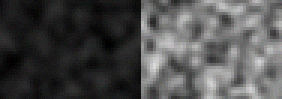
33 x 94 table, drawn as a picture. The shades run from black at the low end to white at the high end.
It is made of 1 by 2 panels. Panel 1,1: very low, blotchy, faint in contrast. Panel 1,2: middling, blotchy, strong in contrast.
